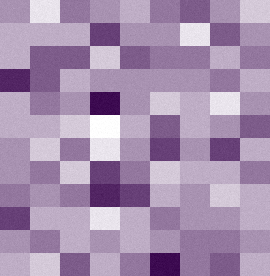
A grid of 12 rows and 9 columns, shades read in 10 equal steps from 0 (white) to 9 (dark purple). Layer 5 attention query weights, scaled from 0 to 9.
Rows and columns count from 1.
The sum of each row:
34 35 41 41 35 30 37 36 41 33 37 42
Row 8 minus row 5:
1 0 -2 -2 1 0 0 2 1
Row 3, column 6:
5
